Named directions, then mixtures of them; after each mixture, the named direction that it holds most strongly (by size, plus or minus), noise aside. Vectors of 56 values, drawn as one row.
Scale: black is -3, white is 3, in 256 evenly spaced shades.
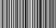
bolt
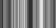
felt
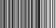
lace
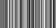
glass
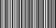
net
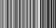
lace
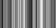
felt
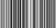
net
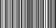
net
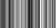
felt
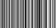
lace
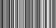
bolt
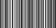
net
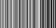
lace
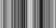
felt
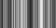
felt
